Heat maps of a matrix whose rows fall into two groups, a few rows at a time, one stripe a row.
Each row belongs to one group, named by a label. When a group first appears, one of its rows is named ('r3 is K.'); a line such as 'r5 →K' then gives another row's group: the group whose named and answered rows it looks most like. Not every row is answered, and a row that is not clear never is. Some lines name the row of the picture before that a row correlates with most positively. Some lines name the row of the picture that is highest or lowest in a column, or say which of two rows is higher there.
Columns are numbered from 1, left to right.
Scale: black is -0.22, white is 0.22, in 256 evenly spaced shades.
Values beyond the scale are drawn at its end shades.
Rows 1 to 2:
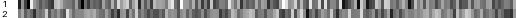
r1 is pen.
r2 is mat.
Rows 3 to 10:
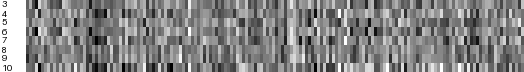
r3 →pen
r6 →pen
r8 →pen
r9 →pen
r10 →mat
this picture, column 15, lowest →8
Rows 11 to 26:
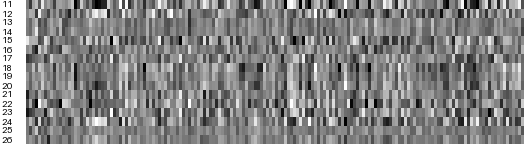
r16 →pen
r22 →pen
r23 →pen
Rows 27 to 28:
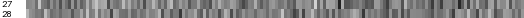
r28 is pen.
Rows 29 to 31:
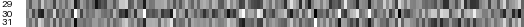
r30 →mat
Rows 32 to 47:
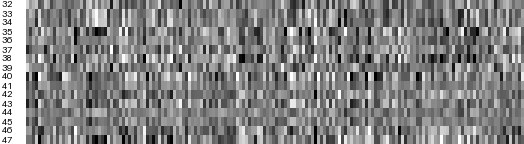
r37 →pen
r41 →pen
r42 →mat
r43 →pen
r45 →pen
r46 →mat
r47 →mat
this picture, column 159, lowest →40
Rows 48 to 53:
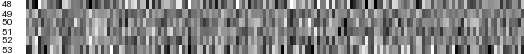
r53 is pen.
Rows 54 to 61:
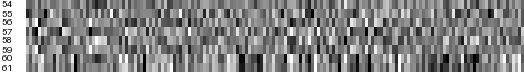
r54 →mat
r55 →pen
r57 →pen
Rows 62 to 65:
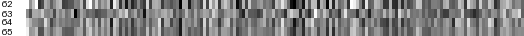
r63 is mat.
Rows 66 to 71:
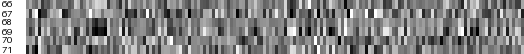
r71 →pen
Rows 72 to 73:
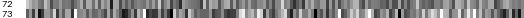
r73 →mat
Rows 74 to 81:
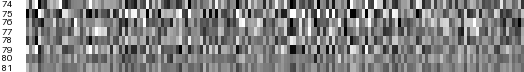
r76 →mat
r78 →pen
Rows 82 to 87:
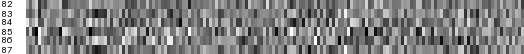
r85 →pen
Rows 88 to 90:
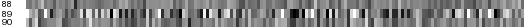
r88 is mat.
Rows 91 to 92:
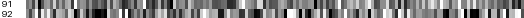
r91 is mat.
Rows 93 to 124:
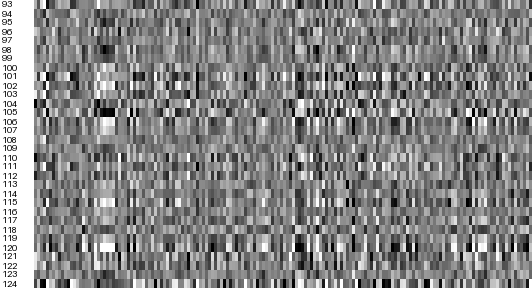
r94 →pen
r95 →mat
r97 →pen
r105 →mat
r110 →pen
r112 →pen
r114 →mat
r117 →mat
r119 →mat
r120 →mat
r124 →pen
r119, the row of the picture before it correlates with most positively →91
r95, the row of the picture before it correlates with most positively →92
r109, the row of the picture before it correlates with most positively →92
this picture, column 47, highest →124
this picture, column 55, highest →124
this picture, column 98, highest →124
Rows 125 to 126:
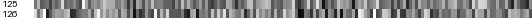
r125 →mat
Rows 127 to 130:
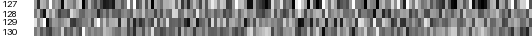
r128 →pen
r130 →mat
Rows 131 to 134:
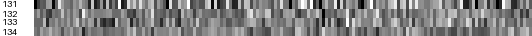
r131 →pen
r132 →mat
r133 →mat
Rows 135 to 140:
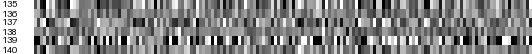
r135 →pen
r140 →pen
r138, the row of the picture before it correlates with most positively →134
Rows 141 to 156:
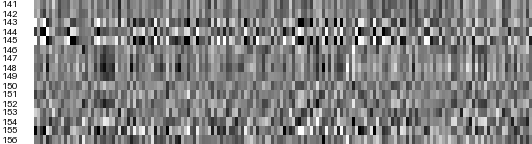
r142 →pen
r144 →pen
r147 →mat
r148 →mat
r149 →mat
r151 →pen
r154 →mat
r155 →pen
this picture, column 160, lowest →154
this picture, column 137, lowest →145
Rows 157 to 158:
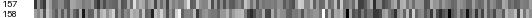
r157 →pen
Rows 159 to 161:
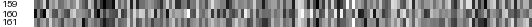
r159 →mat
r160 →pen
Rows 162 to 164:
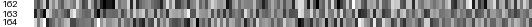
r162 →mat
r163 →pen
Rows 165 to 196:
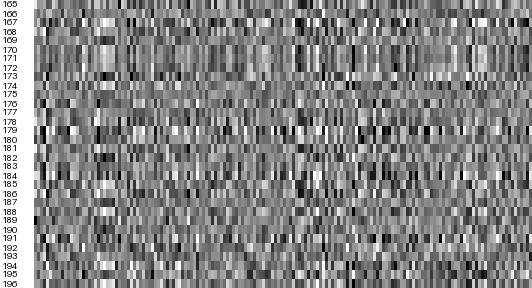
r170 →mat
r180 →pen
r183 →pen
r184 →pen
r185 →mat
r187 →mat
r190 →mat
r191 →pen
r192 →mat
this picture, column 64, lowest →179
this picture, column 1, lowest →189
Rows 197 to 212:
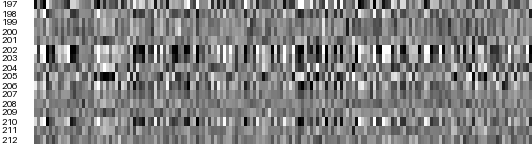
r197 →pen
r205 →mat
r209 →mat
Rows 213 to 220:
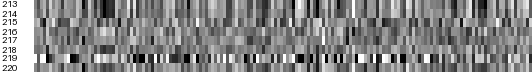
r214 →mat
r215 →pen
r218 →mat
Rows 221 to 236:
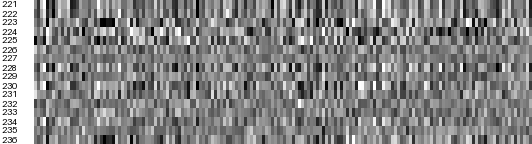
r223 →mat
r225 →pen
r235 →mat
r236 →mat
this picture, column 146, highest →223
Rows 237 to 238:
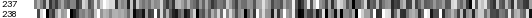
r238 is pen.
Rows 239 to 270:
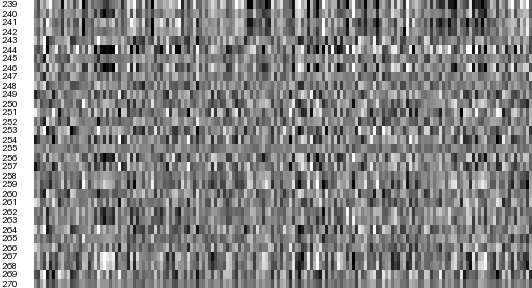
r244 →mat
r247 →pen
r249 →pen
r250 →mat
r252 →pen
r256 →mat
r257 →pen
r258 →mat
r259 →mat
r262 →mat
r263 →mat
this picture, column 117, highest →253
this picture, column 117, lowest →260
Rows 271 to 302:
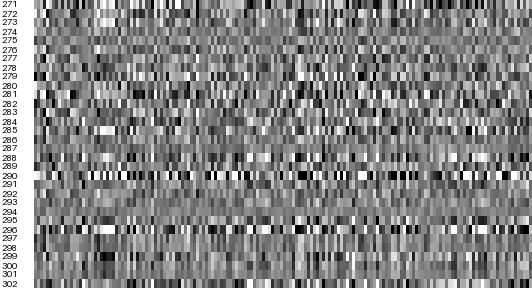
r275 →pen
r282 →pen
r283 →pen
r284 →mat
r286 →pen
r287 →mat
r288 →mat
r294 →pen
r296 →mat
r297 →pen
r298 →pen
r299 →mat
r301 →mat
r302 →mat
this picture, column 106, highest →271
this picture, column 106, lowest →284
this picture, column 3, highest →281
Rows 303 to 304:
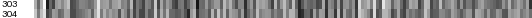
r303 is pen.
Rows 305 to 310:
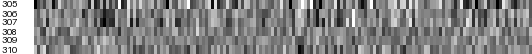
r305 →pen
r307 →mat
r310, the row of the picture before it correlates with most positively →304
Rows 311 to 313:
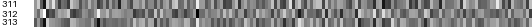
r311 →pen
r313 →pen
